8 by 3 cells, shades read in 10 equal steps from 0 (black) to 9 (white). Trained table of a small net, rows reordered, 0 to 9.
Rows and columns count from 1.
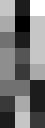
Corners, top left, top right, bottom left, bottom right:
7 9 1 2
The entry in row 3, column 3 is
7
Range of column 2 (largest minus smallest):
7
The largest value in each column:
7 7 9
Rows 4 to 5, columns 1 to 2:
5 3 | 5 2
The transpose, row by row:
7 6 4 5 5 4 2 1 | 1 0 1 3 2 4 6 7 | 9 7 7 7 6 1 1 2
